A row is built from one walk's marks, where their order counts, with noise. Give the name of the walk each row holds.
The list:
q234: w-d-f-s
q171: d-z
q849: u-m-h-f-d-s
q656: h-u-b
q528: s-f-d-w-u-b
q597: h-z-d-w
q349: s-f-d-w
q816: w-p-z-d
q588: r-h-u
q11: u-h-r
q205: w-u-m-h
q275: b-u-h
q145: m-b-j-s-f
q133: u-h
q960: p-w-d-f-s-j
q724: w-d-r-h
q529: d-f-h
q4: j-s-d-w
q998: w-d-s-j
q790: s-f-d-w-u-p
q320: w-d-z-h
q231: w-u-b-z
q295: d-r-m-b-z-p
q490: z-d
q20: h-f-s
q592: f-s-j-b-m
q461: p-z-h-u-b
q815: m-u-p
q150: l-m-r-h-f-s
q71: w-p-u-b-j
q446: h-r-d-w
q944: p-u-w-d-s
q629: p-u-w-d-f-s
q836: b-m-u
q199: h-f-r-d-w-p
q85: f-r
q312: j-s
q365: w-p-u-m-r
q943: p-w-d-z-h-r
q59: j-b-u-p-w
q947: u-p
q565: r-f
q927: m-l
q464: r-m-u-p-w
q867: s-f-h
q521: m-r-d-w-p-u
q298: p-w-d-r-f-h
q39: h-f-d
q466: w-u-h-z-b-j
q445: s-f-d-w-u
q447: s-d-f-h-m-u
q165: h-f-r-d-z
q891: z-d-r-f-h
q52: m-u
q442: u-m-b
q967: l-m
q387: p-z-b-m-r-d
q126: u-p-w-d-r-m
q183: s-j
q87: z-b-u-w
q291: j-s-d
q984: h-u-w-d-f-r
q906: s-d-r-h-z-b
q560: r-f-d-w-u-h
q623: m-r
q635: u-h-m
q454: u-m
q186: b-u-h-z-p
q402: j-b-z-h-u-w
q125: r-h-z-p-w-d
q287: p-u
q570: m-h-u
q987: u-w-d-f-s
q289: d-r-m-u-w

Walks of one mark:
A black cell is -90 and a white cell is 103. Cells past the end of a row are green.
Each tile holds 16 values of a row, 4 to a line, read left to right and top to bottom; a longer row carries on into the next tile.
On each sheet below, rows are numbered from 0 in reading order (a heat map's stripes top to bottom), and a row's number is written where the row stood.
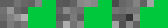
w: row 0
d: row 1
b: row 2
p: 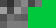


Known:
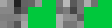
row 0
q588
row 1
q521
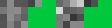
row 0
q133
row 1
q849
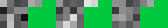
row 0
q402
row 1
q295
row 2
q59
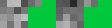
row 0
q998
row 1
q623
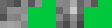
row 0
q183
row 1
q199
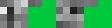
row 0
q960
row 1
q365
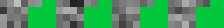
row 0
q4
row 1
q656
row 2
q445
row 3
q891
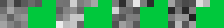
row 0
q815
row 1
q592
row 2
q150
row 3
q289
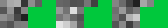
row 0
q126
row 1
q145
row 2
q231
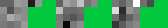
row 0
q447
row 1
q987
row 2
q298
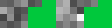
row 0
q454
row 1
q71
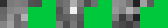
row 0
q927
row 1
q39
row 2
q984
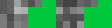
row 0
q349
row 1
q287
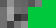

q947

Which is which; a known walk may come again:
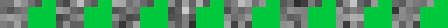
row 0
q891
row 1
q967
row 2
q560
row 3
q165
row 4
q291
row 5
q52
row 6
q234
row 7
q312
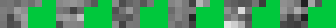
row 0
q528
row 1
q724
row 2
q565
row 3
q446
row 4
q145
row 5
q984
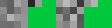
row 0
q447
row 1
q125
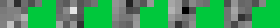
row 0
q570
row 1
q20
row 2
q588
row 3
q464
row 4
q947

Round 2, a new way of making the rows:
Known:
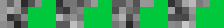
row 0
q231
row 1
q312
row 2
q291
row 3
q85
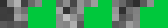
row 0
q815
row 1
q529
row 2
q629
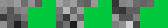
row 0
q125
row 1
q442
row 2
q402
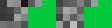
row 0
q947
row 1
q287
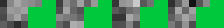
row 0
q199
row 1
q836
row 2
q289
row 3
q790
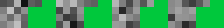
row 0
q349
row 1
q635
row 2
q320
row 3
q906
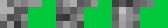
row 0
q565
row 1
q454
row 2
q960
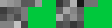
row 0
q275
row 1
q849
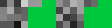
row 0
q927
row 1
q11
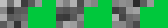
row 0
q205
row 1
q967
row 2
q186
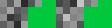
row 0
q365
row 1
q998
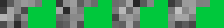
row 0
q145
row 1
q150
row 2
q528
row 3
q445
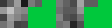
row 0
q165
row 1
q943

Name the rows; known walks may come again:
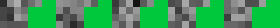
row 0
q815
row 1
q125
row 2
q790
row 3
q984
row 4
q560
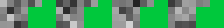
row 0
q320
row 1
q234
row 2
q867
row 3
q445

